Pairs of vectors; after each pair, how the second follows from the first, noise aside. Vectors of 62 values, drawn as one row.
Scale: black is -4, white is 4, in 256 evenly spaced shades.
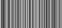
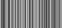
copied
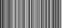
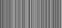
shrunk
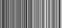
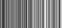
copied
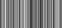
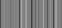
partly zeroed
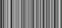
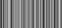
copied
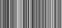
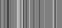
partly zeroed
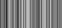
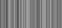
shrunk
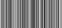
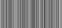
shrunk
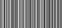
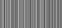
shrunk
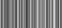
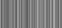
shrunk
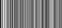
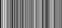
copied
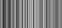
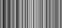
copied
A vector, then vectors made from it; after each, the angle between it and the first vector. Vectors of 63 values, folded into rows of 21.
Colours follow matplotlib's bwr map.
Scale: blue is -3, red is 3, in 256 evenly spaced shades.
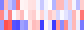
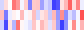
orthogonal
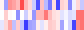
orthogonal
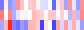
nearly parallel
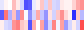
partly opposed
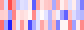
partly opposed
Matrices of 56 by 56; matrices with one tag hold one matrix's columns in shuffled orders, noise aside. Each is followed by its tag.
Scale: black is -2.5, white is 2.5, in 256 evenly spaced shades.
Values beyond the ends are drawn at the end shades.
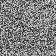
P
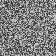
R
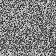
P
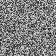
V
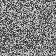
P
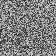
P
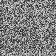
P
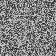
R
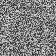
V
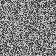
R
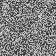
V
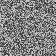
V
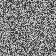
R
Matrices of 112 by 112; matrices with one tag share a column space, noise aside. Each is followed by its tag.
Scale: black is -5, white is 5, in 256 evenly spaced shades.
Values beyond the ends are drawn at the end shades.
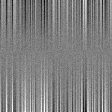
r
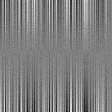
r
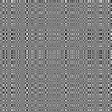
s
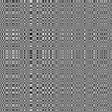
s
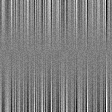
r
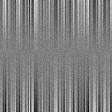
r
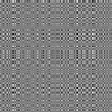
s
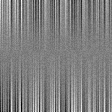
r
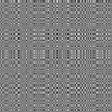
s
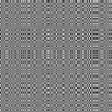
s
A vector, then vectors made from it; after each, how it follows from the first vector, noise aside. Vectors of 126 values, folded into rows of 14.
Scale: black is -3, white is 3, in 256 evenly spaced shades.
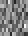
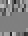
partly zeroed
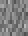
shrunk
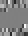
partly zeroed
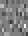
partly zeroed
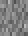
shrunk
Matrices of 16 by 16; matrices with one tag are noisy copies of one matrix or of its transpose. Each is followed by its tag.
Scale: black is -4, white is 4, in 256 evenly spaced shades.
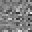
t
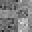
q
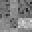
q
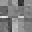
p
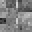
p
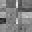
p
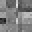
p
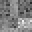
q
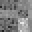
q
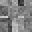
p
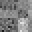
q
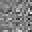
t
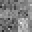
q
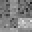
q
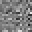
t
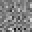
t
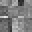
p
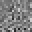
t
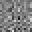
t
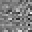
t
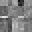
p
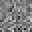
t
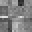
p
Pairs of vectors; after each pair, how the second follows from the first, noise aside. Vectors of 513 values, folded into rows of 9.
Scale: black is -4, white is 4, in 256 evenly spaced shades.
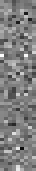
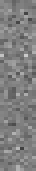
shrunk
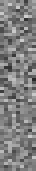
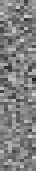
copied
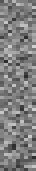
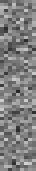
wrapped around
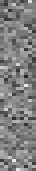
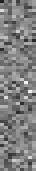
wrapped around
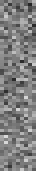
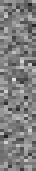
sign-scrambled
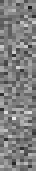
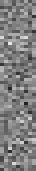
wrapped around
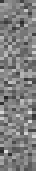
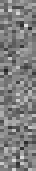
wrapped around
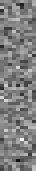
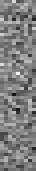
wrapped around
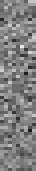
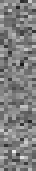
wrapped around
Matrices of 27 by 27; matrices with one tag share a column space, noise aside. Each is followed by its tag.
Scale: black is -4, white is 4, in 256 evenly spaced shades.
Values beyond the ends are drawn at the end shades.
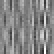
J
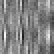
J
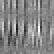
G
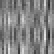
J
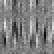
G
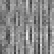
J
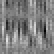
G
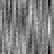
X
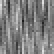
X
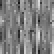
J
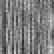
J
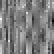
J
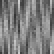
X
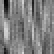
X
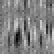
G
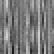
J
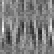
G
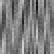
X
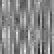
J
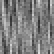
X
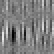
G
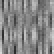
J
